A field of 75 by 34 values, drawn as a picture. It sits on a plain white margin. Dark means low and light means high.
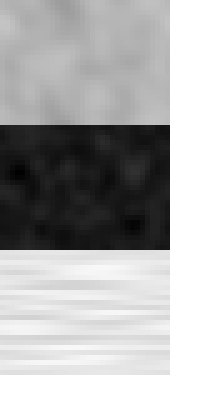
The table splits into 3 rows of 1 panel. Panel 1,1: high, blotchy, faint in contrast. Panel 2,1: very low, blotchy, faint in contrast. Panel 3,1: very high, streaked across, faint in contrast.
